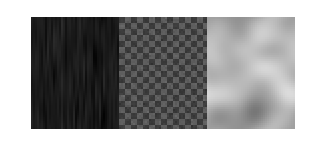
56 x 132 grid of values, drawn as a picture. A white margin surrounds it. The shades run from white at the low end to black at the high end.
It is made of 1 by 3 panels. Panel 1,1: very high, streaked downward, faint in contrast. Panel 1,2: high, checkered. Panel 1,3: low, smooth.
